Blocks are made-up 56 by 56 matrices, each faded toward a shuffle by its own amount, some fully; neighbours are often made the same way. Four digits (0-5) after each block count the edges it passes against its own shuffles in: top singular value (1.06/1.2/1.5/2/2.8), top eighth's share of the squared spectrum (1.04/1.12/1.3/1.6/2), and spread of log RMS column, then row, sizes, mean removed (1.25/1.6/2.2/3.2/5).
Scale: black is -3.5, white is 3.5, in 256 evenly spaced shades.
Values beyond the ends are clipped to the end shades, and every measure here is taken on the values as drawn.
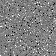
0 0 0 0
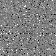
2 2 0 1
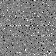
2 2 0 1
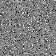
0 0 0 0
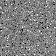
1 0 0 0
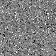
0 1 1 0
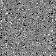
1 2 2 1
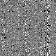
2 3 3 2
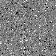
1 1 1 0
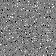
2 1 0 0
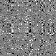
4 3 2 2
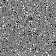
2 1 0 0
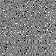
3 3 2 1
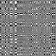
5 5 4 3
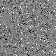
0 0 0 0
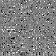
4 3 2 2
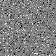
2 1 0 0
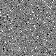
1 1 0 0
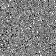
2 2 0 0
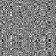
4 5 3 2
